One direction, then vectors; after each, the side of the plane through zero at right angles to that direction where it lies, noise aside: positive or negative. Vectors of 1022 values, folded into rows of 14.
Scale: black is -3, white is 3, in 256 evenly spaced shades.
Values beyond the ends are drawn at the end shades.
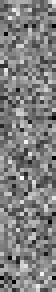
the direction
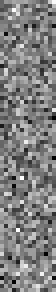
positive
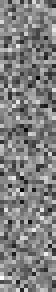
negative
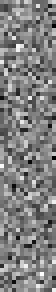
positive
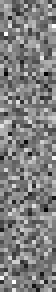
negative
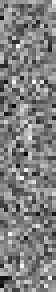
positive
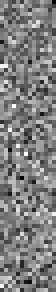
negative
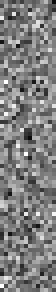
negative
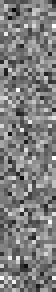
negative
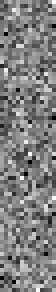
positive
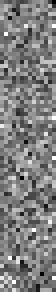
negative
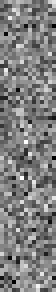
positive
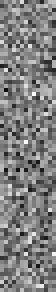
positive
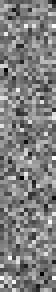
negative
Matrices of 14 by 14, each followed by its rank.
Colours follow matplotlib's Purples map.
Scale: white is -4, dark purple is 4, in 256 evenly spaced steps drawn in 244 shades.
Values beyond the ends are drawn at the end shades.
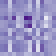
two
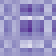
one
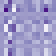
two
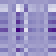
one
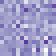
three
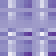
one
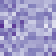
three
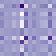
one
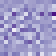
three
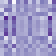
two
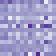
three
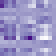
two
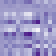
two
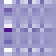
one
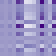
one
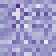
three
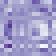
two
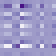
one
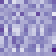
two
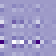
one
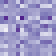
two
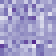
three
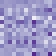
three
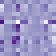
two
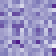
three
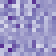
three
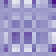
one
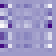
one
